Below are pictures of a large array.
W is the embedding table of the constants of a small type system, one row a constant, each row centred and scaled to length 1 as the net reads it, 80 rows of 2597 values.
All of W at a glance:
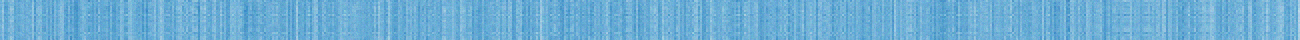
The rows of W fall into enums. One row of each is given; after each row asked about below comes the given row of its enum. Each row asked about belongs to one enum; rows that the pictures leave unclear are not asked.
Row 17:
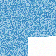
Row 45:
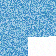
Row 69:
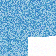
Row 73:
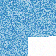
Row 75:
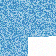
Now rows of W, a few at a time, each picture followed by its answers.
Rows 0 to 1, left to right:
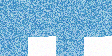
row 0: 75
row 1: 69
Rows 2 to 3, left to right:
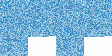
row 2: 69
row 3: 75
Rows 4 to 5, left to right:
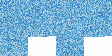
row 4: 69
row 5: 45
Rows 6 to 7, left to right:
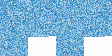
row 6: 73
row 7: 45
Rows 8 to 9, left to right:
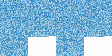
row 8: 17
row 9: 69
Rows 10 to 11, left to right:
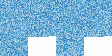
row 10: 45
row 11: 69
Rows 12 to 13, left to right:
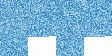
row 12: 45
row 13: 73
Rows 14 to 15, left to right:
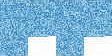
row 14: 17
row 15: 73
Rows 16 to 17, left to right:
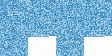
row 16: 73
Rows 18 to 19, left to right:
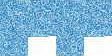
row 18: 73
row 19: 75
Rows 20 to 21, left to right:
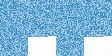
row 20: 75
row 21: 17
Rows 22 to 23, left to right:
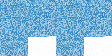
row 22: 17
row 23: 17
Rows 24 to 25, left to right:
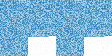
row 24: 75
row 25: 75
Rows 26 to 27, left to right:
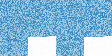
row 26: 69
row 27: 17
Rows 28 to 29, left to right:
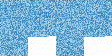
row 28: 17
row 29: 45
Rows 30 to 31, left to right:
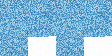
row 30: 45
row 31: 45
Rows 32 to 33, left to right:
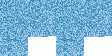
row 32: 69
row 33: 69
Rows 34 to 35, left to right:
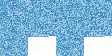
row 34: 73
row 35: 17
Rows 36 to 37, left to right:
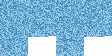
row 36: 75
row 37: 69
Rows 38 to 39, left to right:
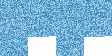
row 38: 45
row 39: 17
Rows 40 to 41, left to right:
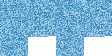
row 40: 17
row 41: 73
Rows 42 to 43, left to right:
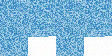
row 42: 75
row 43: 75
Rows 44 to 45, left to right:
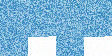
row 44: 75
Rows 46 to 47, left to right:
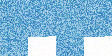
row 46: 69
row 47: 45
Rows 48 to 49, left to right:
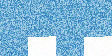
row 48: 45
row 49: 17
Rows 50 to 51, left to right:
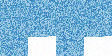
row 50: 17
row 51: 69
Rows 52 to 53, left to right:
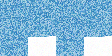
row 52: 17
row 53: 69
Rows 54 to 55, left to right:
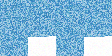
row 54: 17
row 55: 75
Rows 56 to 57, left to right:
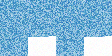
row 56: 75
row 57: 69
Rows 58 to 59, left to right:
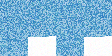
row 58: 69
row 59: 17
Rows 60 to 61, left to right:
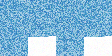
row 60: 75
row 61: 69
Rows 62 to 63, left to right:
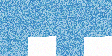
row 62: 69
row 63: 17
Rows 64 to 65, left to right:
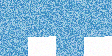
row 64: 45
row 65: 75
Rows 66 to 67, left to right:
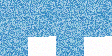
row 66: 45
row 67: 45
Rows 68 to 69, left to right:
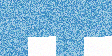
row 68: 45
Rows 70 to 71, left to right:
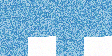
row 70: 17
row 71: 69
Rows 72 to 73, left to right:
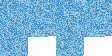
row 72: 75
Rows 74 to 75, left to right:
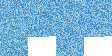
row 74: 45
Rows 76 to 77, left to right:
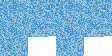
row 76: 75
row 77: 75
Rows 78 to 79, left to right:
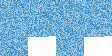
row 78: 45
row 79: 75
